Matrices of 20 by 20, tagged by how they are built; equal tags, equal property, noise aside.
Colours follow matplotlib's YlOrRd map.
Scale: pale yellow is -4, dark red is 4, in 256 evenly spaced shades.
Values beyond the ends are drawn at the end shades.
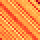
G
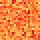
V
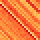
G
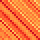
G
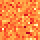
V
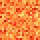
V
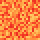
V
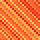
G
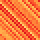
G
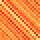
G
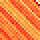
G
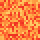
V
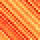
G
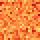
V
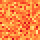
V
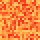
V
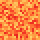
V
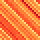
G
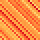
G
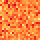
V
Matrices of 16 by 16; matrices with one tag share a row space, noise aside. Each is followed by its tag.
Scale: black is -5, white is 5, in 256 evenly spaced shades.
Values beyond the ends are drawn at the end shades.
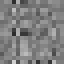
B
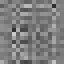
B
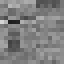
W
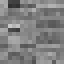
W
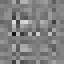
B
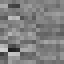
W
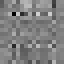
B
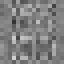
B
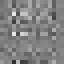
B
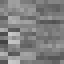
W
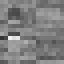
W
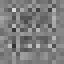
B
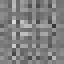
B
